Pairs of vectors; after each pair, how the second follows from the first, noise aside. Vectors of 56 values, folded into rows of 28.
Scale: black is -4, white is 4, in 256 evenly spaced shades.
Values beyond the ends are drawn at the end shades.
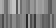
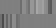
partly zeroed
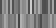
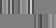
partly zeroed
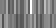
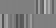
partly zeroed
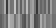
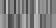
negated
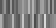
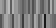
negated
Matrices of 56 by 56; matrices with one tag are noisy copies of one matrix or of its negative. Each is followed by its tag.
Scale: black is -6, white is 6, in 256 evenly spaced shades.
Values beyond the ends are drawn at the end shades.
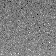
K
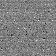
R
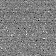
R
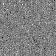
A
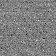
R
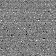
R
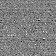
R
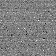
R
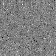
A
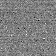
R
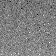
K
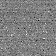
R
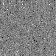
A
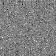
A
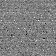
R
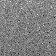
K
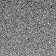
K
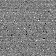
R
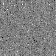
A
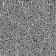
A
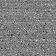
R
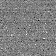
R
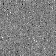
A
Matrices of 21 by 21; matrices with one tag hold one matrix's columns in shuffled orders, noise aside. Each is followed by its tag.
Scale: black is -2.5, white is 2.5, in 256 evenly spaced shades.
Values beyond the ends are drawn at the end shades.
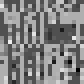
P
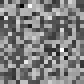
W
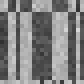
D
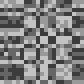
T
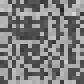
W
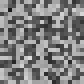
W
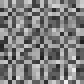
T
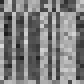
D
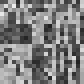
P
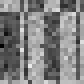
D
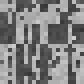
P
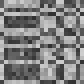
T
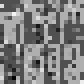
P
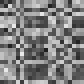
T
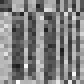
D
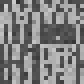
P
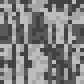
P
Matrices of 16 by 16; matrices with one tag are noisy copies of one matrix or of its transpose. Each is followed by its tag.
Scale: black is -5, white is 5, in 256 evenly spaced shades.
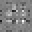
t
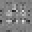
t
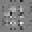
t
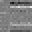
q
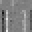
q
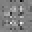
t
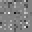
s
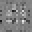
t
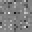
s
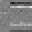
q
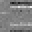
q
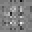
t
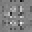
t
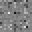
s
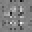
t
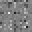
s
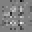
t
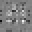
t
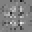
t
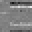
q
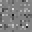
s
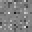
s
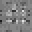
t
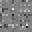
s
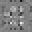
t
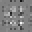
t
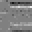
q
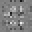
t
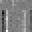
q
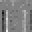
q
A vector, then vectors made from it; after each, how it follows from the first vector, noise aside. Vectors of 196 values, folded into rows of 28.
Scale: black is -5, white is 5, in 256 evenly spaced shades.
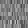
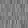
shrunk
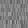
shrunk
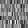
scaled up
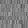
shrunk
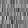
wrapped around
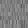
shrunk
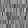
wrapped around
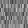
wrapped around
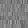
shrunk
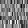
scaled up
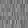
shrunk
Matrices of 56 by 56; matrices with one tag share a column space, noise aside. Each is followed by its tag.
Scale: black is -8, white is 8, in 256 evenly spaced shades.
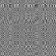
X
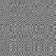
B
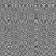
X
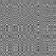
B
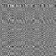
X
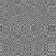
B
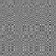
B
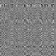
X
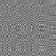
B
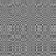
B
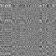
X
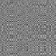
B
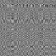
X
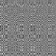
B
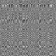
X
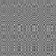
B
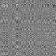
X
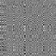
B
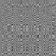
B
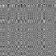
X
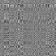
X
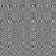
X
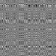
X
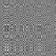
B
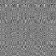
X
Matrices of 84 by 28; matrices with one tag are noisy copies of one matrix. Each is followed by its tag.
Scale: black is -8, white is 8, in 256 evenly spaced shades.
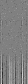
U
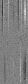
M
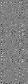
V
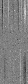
M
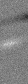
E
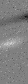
E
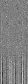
U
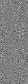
V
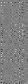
V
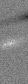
E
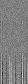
U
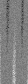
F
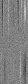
M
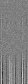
U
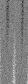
F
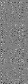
V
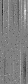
M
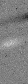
E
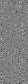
V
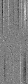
M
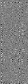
V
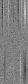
M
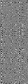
V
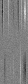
M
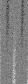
F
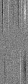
M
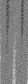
F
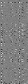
V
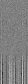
U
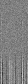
U
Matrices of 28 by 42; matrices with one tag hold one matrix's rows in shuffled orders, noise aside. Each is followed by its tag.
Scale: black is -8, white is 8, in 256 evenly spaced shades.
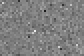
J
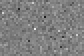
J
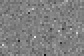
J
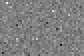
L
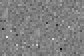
L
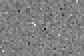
J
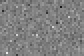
L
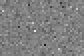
J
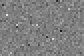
L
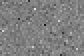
J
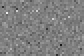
L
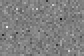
L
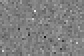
J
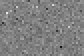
L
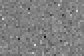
J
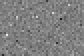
L
